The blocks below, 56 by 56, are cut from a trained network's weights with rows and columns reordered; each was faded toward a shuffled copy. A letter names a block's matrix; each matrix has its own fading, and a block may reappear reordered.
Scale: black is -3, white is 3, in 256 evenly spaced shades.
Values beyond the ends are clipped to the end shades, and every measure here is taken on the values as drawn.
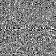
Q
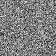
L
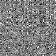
Q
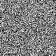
L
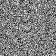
L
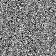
L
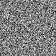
L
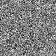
L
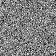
L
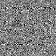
Q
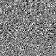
Q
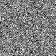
L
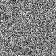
L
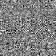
Q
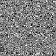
Q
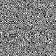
Q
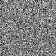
Q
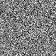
L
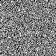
L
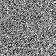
L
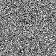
L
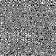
Q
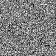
L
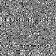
Q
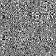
Q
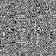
Q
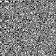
Q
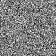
L
